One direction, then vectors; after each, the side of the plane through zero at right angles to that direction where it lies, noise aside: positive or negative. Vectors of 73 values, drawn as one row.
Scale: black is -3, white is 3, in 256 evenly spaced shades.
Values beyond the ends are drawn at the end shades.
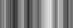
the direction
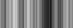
negative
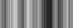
negative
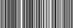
positive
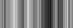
negative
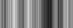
negative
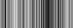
negative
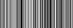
negative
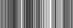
positive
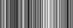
positive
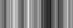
negative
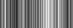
positive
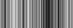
negative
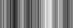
positive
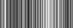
positive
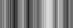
positive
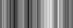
positive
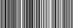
positive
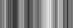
positive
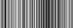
negative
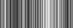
positive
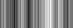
positive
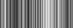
positive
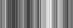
positive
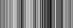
negative
